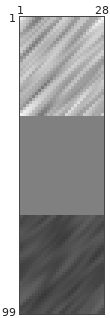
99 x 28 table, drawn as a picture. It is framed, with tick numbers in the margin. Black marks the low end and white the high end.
The table splits into 3 rows of 1 panel. Panel 1,1: high, slanting up to the right. Panel 2,1: middling, flat. Panel 3,1: low, slanting up to the right, faint in contrast.
